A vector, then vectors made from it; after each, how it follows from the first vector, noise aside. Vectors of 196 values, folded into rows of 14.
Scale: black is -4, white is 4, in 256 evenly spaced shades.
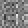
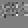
partly zeroed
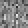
sign-scrambled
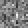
sign-scrambled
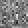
sign-scrambled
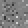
partly zeroed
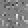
partly zeroed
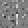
partly zeroed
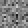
sign-scrambled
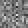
sign-scrambled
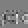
partly zeroed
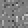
partly zeroed
